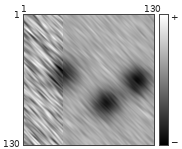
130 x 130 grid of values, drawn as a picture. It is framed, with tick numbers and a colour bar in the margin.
Seam: vertical, 30% of the way across, the right part calmer. Ninth with the lowest average: middle right. Odd rows or columns: none. Dips: three.
